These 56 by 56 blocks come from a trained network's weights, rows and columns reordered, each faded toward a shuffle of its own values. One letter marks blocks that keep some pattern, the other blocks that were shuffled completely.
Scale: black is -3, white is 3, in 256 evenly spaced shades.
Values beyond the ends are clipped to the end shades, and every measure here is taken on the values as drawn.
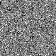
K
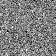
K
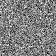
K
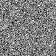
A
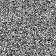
K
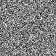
K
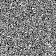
K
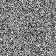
A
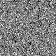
K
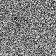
K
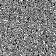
K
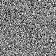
A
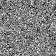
A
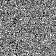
A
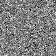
K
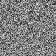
A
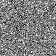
K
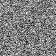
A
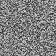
A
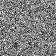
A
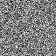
A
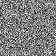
A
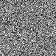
K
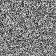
K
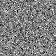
K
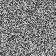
K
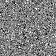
K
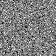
K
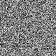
K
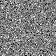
K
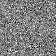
K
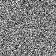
K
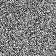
K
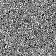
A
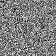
K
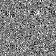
A
